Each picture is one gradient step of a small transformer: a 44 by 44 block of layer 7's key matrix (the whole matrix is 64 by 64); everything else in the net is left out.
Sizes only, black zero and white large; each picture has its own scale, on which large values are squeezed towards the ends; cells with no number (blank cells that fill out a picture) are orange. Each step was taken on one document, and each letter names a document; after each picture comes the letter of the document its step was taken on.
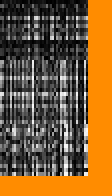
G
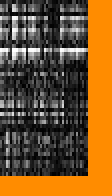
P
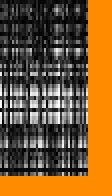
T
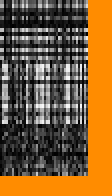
G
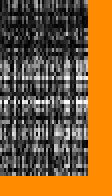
G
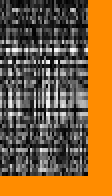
P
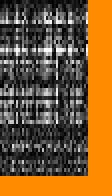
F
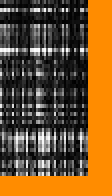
P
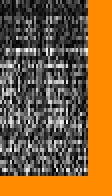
F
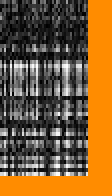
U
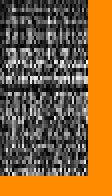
F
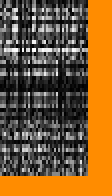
P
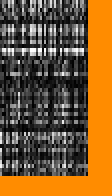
P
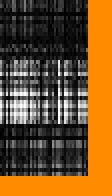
T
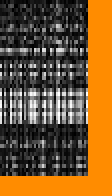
T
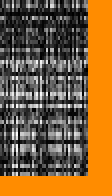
G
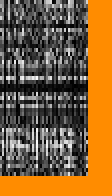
G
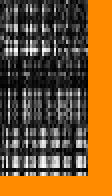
T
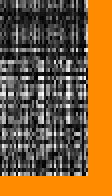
G
